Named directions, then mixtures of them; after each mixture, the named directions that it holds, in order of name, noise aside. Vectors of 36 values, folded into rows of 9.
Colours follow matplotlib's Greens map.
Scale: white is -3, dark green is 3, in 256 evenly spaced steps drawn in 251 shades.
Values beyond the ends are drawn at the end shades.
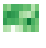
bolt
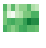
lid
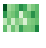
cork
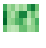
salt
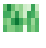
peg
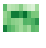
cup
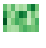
salt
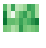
lid, salt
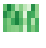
peg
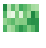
cork, lid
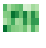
cup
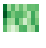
bolt, cork, salt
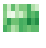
lid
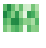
peg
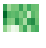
bolt, cork, salt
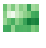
lid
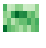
cup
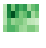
lid, salt
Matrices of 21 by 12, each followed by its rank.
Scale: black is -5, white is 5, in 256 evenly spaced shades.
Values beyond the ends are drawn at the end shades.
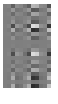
one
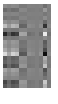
one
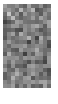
full rank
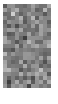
full rank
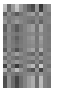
one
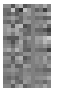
two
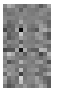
two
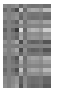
one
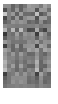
two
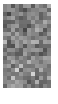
full rank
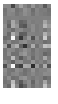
two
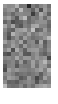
full rank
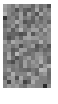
full rank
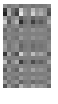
one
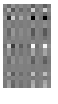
one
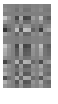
one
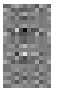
two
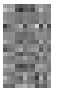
two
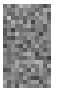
full rank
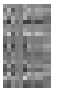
two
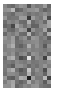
two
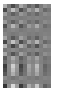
one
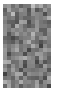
full rank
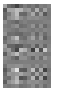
two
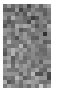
full rank
